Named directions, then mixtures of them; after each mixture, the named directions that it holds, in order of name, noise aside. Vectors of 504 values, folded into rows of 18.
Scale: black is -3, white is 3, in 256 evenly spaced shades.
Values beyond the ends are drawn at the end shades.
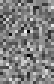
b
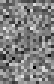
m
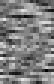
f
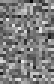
b, f, m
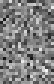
b, m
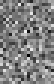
b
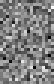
b, m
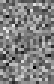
m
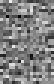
b, f, m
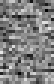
b, f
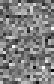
b, f, m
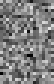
b, f
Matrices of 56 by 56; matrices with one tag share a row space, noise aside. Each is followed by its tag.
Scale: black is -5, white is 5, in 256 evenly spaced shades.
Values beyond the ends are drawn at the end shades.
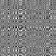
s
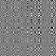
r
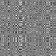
s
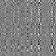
r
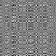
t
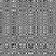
t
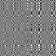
r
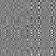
r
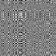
s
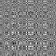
t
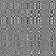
r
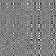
r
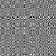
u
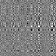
r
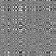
s
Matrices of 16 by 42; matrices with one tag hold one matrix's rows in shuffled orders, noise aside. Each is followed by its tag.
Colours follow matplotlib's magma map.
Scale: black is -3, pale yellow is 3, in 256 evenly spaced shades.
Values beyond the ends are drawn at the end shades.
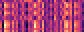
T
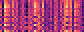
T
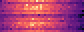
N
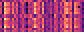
T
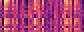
T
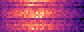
N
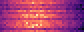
N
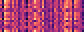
T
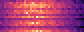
N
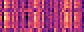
T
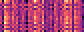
T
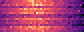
N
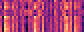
T
